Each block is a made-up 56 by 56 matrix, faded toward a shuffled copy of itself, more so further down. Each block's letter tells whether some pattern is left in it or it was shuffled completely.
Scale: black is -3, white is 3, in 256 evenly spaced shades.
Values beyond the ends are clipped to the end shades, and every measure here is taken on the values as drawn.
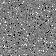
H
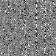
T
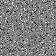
H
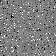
H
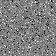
H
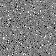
H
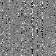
T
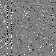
T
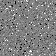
H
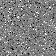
H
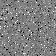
H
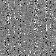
T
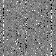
T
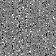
T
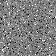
H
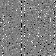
T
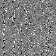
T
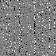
T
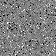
H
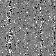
T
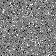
H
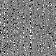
T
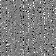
T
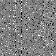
T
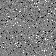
H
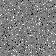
H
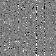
T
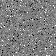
H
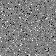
H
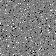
H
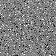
H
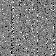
T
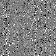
T
